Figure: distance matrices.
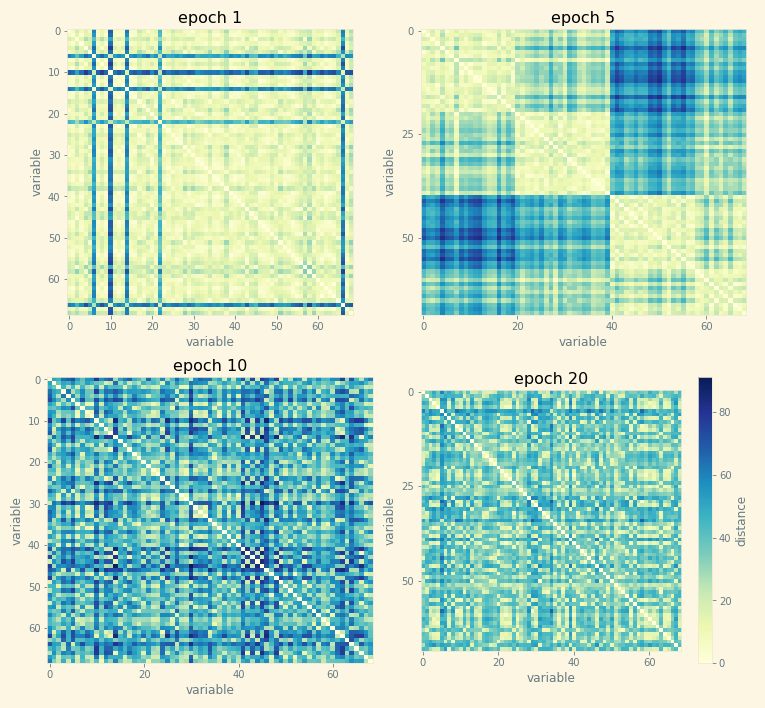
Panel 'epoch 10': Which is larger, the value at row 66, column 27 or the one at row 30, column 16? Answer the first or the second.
the second
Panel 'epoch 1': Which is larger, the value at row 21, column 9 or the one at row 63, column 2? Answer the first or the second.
the second
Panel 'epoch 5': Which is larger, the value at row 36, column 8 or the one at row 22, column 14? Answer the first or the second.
the first
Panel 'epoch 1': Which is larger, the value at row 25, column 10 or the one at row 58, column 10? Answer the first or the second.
the second
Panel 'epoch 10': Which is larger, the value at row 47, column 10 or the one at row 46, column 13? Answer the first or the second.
the second
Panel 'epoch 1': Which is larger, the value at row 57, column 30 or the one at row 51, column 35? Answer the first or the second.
the first
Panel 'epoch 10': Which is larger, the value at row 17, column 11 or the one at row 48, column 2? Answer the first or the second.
the second
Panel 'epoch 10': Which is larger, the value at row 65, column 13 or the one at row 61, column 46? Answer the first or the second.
the second
